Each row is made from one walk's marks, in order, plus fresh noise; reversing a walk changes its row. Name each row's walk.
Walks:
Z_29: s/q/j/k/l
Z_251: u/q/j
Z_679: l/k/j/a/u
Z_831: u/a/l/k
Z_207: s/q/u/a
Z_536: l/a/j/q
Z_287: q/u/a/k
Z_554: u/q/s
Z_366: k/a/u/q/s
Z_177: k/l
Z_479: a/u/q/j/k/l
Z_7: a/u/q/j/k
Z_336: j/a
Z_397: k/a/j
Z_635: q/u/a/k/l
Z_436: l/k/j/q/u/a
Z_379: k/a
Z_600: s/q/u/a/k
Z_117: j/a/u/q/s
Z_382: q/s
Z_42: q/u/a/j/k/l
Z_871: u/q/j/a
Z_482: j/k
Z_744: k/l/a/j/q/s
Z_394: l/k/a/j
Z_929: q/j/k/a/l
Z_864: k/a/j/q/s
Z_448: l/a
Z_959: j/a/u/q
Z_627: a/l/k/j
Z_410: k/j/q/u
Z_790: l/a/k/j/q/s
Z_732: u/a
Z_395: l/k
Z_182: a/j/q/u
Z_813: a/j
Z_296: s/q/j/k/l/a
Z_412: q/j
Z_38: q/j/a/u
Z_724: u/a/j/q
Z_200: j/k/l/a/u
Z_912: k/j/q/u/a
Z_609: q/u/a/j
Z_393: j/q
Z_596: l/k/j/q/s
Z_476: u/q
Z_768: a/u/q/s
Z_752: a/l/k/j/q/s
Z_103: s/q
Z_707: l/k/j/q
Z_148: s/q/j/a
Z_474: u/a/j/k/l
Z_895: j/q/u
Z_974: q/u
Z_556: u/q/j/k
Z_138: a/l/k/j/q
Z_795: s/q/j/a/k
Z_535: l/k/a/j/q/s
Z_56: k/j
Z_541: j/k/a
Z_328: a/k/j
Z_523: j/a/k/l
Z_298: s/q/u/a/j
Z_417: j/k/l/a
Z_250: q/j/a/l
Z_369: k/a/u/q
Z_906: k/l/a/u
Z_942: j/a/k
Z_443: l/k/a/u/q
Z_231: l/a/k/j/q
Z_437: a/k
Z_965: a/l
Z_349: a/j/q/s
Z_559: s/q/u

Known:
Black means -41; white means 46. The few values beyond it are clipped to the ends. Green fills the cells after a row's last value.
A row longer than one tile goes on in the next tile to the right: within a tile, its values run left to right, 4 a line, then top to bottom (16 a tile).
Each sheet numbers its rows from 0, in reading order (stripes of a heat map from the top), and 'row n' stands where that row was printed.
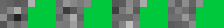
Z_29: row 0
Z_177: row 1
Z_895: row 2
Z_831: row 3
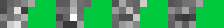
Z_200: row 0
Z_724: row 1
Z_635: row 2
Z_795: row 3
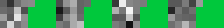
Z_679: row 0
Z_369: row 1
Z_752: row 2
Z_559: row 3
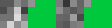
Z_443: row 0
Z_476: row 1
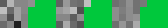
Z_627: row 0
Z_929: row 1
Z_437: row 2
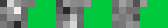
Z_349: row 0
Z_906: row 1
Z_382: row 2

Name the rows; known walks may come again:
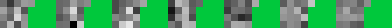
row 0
Z_394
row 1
Z_231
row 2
Z_200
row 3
Z_366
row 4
Z_600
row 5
Z_250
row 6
Z_412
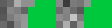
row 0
Z_336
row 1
Z_395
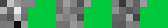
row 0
Z_138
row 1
Z_382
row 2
Z_476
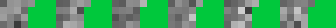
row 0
Z_813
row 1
Z_541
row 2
Z_393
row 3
Z_974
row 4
Z_417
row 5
Z_328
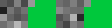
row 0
Z_559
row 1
Z_554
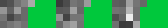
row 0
Z_148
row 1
Z_298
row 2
Z_724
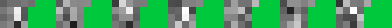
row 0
Z_596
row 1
Z_627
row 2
Z_349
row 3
Z_436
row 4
Z_929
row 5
Z_906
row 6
Z_479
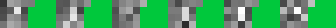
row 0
Z_912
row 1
Z_443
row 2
Z_523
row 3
Z_707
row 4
Z_535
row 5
Z_42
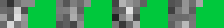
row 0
Z_679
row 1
Z_474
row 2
Z_864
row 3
Z_895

